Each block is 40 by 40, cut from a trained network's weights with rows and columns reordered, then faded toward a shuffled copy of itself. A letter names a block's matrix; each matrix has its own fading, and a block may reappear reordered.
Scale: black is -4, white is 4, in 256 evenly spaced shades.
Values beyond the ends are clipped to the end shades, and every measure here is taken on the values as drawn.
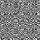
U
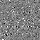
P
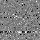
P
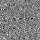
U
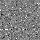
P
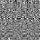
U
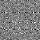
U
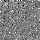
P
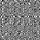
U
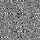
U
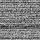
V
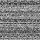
V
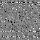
P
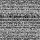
V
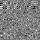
U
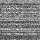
V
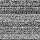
V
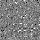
P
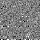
U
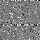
P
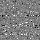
P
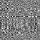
U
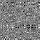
U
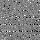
P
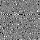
P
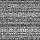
V
